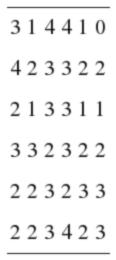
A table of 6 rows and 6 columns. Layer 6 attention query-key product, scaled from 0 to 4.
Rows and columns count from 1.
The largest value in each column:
4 3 4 4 3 3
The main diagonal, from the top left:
3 2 3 3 3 3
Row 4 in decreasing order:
3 3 3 2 2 2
